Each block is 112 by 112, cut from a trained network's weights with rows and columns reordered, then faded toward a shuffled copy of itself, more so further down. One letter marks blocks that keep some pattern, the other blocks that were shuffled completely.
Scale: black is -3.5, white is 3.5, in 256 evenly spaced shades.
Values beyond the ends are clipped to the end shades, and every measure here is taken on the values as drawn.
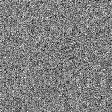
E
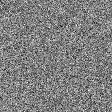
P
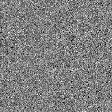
E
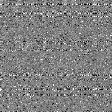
E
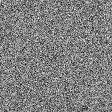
P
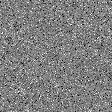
P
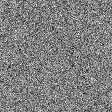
P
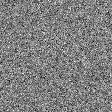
P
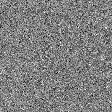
P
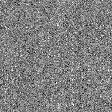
E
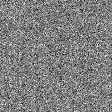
E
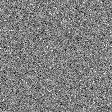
P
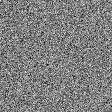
P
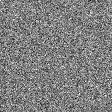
P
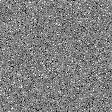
P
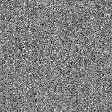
E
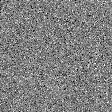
P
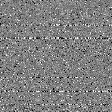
E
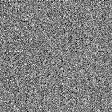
E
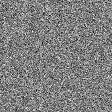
P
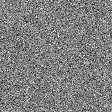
P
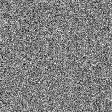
E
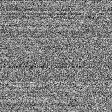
E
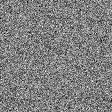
P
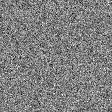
P
